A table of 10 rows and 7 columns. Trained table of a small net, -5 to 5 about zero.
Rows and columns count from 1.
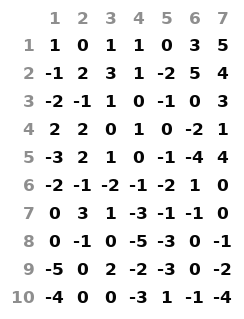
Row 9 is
-5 0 2 -2 -3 0 -2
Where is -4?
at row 5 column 6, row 10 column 1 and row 10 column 7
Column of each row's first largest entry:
7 6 7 1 7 6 2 1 3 5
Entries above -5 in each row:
7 7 7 7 7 7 7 6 6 7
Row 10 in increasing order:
-4 -4 -3 -1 0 0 1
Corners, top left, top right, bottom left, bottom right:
1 5 -4 -4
